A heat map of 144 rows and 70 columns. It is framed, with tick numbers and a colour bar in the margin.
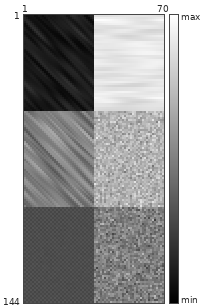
It is made of 3 by 2 panels. Panel 1,1: very low, slanting down to the right, faint in contrast. Panel 1,2: very high, streaked across, faint in contrast. Panel 2,1: middling, slanting down to the right. Panel 2,2: high, fine-grained. Panel 3,1: low, checkered, faint in contrast. Panel 3,2: middling, fine-grained.
